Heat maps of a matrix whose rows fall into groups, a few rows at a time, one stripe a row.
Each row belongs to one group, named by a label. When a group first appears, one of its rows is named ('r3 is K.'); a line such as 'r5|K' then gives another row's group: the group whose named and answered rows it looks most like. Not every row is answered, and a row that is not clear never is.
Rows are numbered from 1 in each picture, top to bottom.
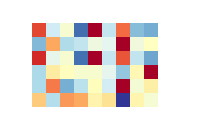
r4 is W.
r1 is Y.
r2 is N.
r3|Y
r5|N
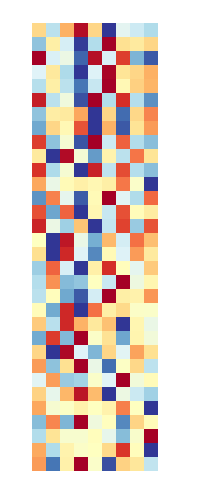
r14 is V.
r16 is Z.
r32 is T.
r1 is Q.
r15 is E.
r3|Y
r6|Y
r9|Y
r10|Z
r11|Y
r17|Z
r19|N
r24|Z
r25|T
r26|N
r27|Q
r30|W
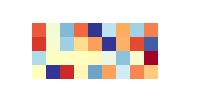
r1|E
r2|T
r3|W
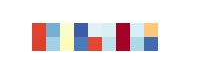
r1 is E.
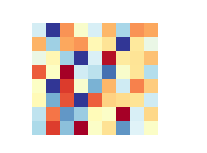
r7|N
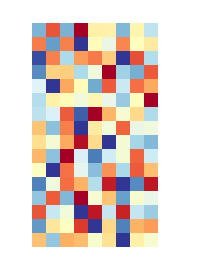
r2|V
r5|Z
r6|W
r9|Q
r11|Z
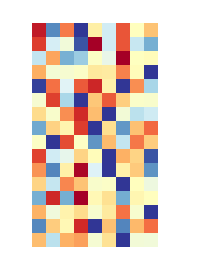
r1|V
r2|Y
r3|N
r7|Q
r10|T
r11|T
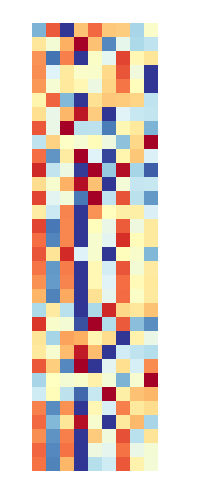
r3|V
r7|Q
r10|T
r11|Y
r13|Y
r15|V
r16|V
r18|V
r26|W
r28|V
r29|T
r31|V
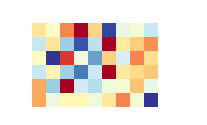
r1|Q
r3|Z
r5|Z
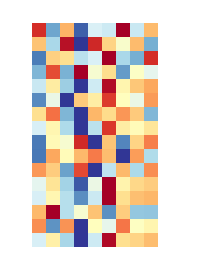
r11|E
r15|V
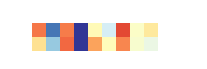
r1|V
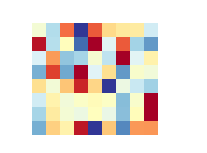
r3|N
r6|W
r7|W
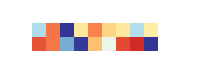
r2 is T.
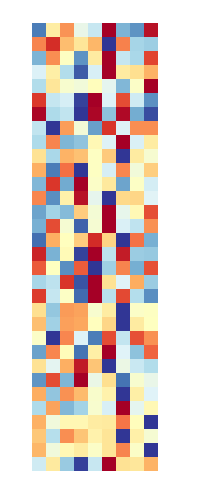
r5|W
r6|Y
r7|Y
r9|N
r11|V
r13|T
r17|Y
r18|E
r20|Y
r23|Z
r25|Q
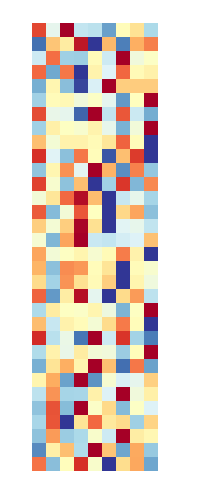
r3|N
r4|V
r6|W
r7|Y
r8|W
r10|T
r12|E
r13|Q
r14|T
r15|Q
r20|T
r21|W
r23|Y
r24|W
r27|N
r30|N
